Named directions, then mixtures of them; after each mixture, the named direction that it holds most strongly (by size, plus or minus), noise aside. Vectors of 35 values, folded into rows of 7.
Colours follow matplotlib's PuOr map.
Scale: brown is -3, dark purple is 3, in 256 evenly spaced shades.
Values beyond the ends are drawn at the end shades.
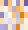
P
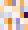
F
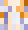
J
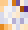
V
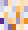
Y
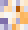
Y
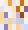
J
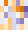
V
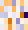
F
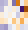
V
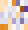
V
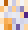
F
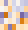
J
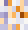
P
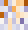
J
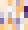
V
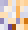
Y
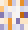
F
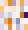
F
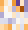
V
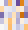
F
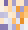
P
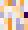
F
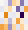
J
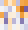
J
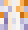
J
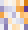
J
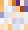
V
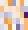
F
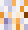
F
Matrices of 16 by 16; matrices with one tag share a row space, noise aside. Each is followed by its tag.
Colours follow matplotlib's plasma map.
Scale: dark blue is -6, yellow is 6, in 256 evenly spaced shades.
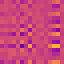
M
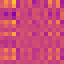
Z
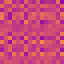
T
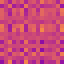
T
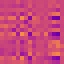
M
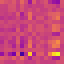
M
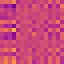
Z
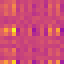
Z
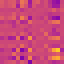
M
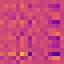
M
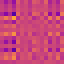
Z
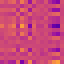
M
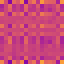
T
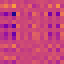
Z
